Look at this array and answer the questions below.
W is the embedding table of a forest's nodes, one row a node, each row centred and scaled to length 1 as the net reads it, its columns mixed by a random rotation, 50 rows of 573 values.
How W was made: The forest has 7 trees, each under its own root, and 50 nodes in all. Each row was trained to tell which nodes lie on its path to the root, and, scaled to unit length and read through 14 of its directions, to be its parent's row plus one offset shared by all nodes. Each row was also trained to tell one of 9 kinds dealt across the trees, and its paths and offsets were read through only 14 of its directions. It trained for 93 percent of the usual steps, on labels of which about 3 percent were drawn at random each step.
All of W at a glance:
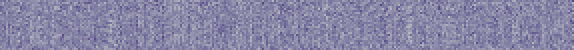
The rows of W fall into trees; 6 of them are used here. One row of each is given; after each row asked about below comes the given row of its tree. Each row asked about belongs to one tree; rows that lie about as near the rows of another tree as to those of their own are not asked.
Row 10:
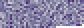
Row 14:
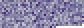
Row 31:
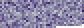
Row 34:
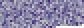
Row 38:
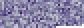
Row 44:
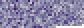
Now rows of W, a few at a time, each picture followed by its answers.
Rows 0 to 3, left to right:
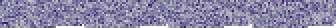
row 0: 34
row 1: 44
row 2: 31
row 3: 14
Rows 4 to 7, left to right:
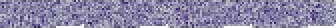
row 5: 34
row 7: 44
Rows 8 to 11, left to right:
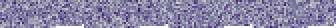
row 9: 34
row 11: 44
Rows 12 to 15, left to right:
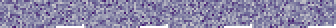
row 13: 31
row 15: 38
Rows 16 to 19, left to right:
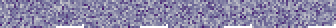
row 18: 34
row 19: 38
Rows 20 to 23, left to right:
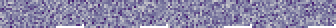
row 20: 10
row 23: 14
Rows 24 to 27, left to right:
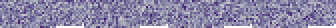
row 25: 44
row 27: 44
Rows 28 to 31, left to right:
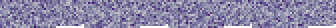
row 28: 34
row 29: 31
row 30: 44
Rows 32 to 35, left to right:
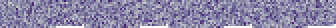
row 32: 44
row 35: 34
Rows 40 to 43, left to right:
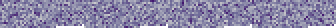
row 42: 10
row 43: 44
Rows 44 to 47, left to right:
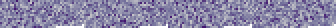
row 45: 38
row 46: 38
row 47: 31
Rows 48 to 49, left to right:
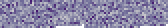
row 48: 14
